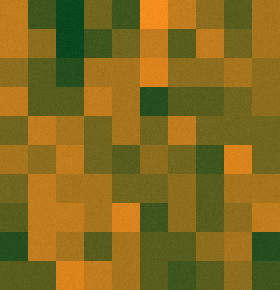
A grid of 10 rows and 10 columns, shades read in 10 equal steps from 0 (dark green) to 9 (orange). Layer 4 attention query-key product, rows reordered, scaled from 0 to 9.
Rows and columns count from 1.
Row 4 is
7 3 3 7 6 1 3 3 4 5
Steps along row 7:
up down same down same up down up same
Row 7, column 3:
6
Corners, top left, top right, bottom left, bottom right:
7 6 3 2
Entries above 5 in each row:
4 4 4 3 4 3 5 5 4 3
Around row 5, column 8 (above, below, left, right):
3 2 7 4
